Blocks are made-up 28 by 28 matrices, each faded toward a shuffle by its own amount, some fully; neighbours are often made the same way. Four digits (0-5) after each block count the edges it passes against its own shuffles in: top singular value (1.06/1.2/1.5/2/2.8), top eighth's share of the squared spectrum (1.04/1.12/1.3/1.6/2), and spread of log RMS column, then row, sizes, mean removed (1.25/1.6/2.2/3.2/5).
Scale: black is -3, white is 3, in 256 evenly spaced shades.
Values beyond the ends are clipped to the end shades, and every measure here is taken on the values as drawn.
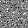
1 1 0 0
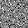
2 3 0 0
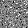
1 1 0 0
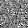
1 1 0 0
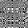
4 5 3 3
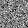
0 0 0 0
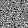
0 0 0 1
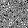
0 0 0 0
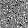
0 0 0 0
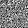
0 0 0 0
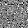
2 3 1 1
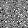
2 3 0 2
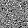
1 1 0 0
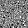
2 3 0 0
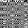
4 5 2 3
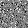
0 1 0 0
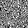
1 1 0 1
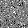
0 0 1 0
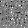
2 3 1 2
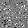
2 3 1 1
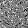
0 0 0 0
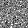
0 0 0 0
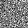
0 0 0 0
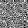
3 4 1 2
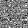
3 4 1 2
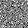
0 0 0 0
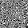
2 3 1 1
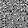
2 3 0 1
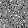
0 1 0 0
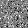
2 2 0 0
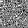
2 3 0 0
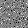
1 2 0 0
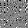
3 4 2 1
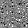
3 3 1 1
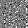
3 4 2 0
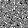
2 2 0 0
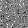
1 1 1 0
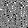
2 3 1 1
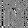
3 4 2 0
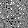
1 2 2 0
